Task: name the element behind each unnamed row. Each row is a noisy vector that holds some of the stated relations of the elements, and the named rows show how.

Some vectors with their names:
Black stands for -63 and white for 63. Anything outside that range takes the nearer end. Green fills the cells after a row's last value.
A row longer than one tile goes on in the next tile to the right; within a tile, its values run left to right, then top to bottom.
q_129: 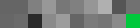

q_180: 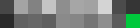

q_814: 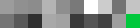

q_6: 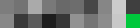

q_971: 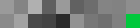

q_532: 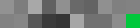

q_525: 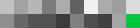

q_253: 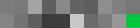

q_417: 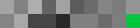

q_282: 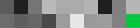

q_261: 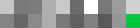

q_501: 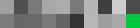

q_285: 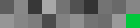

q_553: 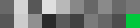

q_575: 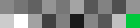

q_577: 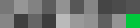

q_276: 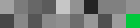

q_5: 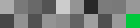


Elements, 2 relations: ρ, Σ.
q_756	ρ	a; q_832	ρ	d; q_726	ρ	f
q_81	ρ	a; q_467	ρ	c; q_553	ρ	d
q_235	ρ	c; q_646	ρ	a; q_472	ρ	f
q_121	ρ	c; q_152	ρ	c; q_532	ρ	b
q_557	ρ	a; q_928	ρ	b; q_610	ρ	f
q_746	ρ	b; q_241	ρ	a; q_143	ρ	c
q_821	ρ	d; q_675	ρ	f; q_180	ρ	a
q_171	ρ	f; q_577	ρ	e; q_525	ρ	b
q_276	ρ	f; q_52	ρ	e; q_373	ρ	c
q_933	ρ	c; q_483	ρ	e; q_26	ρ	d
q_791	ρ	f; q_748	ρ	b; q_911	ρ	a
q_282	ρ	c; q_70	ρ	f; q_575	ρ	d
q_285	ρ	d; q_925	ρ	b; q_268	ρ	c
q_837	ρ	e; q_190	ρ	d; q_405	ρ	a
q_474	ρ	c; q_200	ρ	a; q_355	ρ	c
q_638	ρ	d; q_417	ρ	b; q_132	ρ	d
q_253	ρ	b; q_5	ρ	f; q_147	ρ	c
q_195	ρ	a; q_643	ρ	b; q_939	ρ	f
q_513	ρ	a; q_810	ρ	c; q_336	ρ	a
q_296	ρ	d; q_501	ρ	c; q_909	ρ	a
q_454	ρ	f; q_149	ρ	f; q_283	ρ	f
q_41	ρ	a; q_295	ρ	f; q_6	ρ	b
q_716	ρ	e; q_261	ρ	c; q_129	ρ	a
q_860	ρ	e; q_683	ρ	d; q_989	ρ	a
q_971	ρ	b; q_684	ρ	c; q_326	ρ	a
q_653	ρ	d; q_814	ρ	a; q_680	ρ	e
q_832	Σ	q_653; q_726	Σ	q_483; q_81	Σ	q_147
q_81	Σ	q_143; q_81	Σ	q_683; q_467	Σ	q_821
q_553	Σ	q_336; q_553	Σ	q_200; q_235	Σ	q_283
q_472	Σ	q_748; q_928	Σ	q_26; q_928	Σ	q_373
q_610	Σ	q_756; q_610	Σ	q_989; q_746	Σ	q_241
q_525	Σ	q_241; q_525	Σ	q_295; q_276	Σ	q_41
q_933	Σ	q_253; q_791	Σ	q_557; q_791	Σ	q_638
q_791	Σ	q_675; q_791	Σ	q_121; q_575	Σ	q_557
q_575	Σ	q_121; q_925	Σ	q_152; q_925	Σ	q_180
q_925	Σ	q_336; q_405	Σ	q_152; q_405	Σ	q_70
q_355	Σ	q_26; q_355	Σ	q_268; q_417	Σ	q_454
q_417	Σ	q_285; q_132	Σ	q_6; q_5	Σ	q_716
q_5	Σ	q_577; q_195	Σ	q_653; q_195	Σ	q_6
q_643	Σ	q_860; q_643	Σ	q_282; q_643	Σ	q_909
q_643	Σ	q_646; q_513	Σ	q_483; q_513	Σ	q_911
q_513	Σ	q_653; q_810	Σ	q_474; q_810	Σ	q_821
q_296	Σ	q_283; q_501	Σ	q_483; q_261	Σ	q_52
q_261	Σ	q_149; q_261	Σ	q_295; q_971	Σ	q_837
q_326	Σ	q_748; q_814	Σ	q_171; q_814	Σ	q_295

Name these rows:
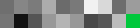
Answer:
q_241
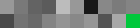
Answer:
q_939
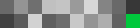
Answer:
q_152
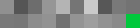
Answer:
q_684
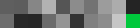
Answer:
q_911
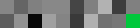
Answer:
q_81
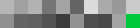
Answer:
q_746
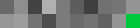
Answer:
q_190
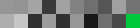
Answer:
q_928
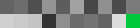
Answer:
q_638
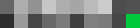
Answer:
q_405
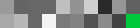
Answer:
q_355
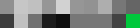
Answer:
q_925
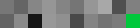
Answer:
q_326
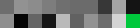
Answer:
q_483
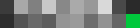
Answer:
q_336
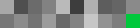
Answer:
q_467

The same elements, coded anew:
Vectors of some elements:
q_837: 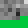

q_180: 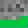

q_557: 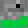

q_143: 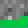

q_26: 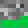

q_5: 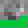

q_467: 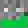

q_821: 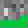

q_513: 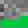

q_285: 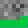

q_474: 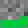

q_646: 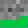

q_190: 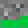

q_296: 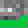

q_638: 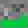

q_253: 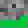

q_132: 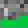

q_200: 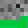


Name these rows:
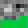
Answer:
q_575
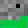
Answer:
q_121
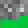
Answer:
q_726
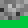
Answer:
q_971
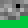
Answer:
q_791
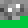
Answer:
q_525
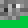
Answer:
q_748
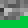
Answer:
q_553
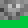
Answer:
q_643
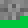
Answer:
q_532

